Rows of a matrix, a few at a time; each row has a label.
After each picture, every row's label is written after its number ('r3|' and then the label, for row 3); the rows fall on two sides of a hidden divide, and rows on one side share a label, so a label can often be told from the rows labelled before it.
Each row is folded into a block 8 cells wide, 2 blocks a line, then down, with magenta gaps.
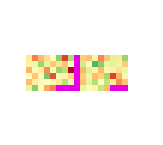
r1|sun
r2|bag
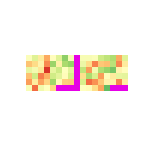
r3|bag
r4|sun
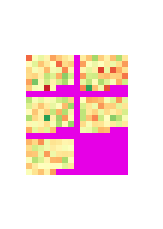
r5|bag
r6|bag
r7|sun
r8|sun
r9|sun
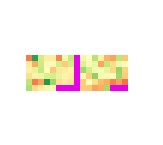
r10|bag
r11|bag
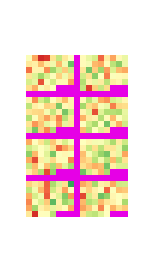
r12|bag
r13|bag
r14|sun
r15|bag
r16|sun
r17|sun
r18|bag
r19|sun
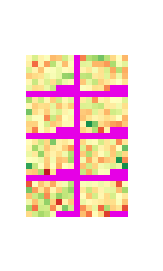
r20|bag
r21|sun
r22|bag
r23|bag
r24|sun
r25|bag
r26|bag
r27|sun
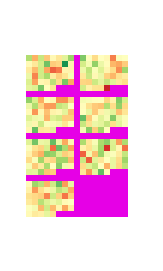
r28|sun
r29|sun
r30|sun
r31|bag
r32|sun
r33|sun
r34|bag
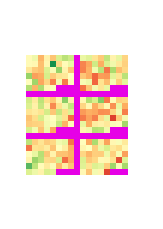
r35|bag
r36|bag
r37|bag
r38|bag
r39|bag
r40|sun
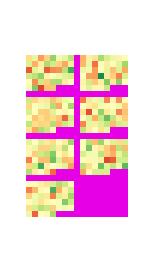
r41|sun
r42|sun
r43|bag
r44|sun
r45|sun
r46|sun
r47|bag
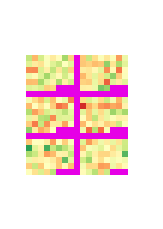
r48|sun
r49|bag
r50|sun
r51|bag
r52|bag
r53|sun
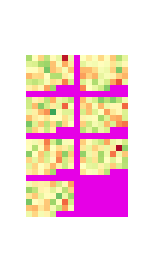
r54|sun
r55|bag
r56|bag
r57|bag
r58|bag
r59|sun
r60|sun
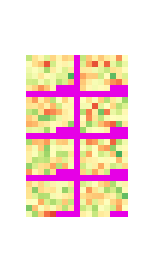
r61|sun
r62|sun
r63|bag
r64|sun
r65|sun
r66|sun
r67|sun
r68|bag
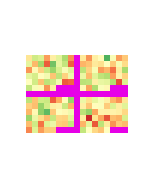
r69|bag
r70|bag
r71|sun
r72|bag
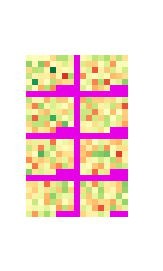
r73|bag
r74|bag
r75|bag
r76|bag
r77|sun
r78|sun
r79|bag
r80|sun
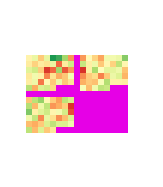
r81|bag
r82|bag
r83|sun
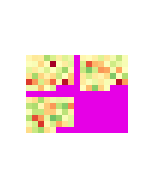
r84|sun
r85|bag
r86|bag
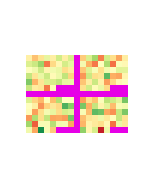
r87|sun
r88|bag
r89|sun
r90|sun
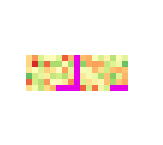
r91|bag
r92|bag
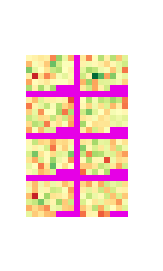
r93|bag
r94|sun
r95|bag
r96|bag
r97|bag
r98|sun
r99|sun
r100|sun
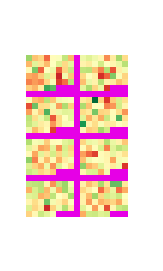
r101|bag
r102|bag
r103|sun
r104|bag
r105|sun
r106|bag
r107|bag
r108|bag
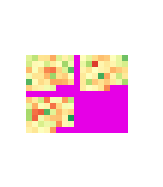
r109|bag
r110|sun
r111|sun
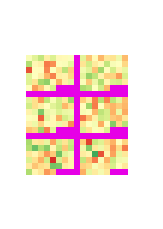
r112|bag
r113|sun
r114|sun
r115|sun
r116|sun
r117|sun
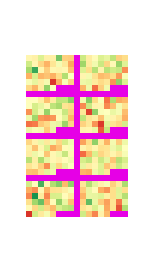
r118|bag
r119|sun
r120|sun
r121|sun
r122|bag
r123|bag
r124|bag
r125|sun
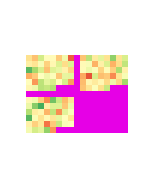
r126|bag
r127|bag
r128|sun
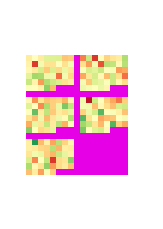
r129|bag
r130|bag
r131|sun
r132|sun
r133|bag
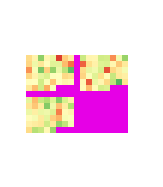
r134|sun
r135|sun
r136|sun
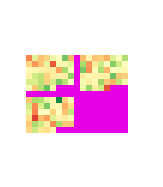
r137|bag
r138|sun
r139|bag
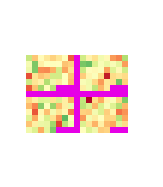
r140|bag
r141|sun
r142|bag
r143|sun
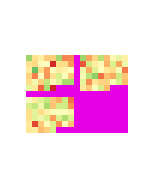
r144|bag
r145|sun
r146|sun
